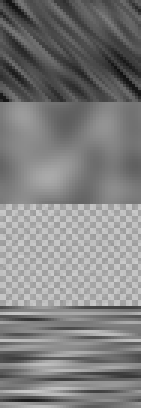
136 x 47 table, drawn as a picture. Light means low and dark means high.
It is made of 4 by 1 panels. Panel 1,1: high, slanting down to the right. Panel 2,1: middling, smooth. Panel 3,1: low, checkered. Panel 4,1: middling, streaked across, strong in contrast.
